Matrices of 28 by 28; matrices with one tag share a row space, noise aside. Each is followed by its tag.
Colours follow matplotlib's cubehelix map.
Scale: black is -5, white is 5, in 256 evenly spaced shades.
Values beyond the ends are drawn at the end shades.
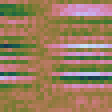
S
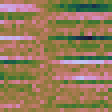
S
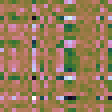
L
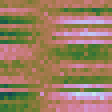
S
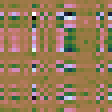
L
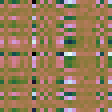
L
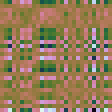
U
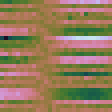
S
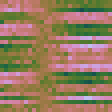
S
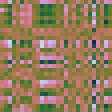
U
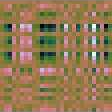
U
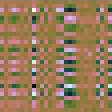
L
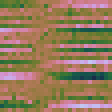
S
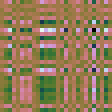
U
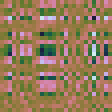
U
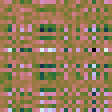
U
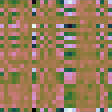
L
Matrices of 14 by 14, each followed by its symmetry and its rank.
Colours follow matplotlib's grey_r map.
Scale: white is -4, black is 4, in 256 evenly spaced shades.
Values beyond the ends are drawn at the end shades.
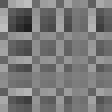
symmetric, rank one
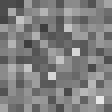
symmetric, full rank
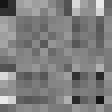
symmetric, rank two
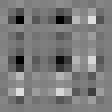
symmetric, rank one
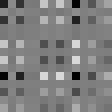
symmetric, rank one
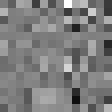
neither, rank three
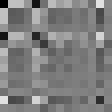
symmetric, rank two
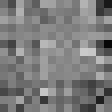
neither, rank three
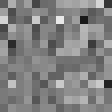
neither, rank three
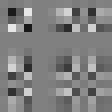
symmetric, rank one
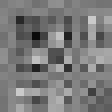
symmetric, rank two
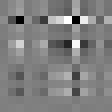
neither, rank one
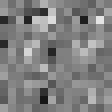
neither, rank three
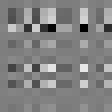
neither, rank one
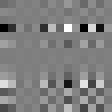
neither, rank one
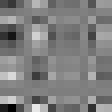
neither, rank one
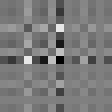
symmetric, rank one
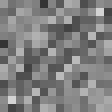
symmetric, full rank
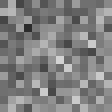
symmetric, full rank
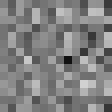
neither, rank three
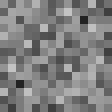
symmetric, full rank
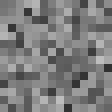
symmetric, full rank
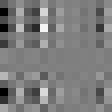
neither, rank one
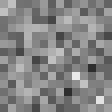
symmetric, full rank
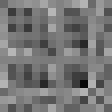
symmetric, rank two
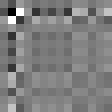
symmetric, rank one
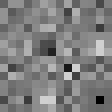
symmetric, rank two
